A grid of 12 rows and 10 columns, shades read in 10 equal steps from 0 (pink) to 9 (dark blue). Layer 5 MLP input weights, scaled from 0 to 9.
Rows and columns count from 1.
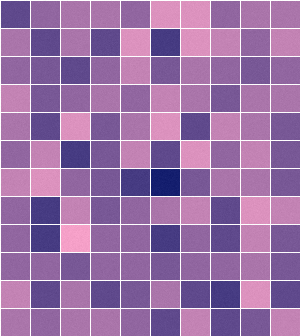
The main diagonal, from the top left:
6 6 6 3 3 6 5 6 2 5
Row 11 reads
2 6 3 6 5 3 6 7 1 6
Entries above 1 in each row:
8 8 10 10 8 9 9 9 9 10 9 10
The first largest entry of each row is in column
1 6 3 2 2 3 6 2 2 3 8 6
